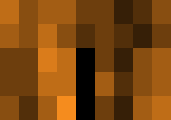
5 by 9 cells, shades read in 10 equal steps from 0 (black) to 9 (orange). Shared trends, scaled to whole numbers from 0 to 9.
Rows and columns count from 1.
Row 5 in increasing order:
0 2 3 4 5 6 6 7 9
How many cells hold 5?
7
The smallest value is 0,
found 3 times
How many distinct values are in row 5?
8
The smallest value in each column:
4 3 6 5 0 4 2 2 4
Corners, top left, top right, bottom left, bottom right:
7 5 5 7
